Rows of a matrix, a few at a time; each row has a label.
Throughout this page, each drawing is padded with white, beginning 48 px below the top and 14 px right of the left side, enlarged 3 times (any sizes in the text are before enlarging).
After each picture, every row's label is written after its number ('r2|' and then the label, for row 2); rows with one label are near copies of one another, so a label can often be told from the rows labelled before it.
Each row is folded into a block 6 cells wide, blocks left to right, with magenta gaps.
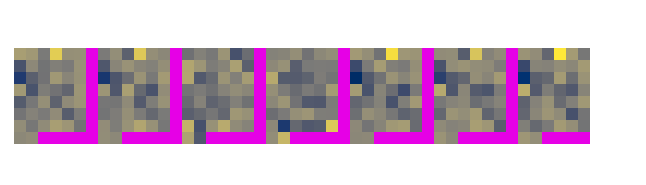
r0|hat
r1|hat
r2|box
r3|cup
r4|hat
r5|hat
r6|hat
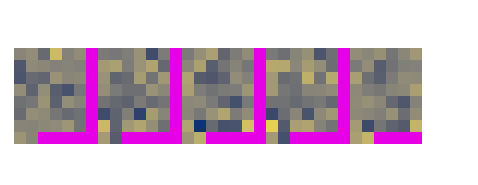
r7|hat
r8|box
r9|cup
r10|box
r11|cup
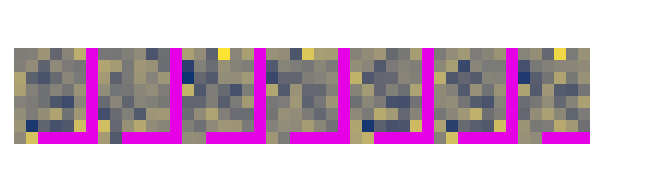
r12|cup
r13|box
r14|hat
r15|hat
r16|cup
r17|cup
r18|hat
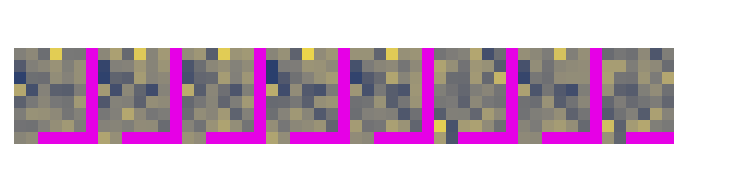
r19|hat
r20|hat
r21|hat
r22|hat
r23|hat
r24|box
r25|hat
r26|box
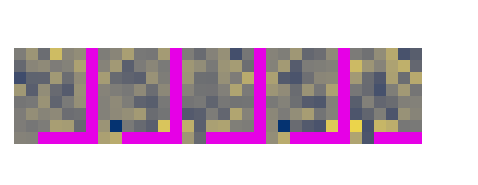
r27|hat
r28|cup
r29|box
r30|cup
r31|box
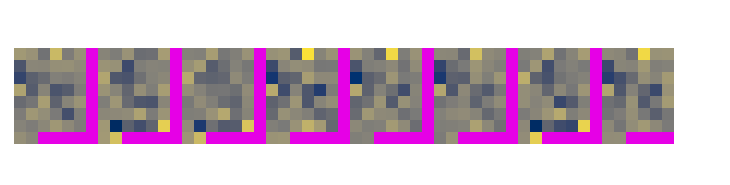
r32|hat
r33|cup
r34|cup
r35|hat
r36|hat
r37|hat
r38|cup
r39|hat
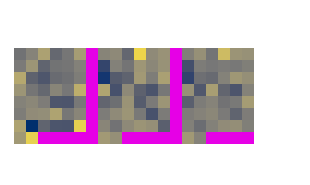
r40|cup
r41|hat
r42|hat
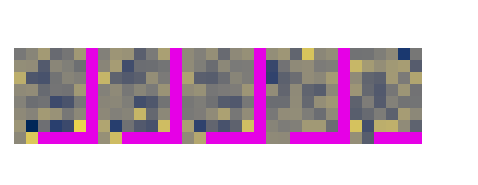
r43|cup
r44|cup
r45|cup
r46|hat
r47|box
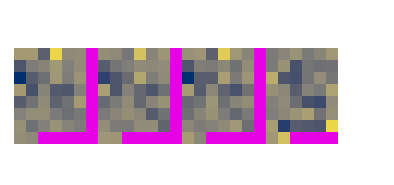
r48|hat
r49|hat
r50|hat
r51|cup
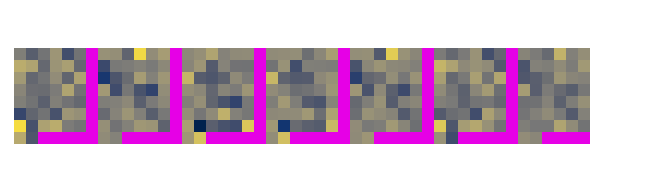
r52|box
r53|hat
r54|cup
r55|cup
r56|hat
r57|box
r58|hat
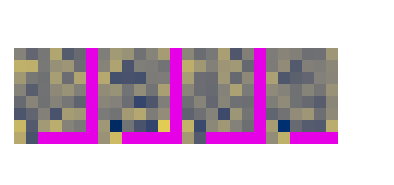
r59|box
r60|cup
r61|box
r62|cup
